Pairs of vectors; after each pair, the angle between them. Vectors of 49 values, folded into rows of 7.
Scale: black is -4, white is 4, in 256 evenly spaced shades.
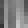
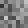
orthogonal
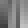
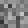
partly aligned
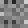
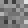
nearly parallel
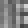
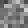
orthogonal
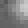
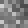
partly opposed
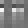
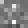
orthogonal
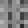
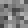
partly opposed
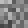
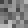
nearly opposite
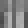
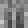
nearly opposite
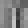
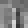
nearly parallel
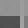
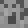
orthogonal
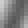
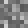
orthogonal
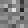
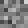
partly aligned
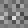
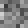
partly aligned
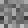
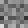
nearly parallel
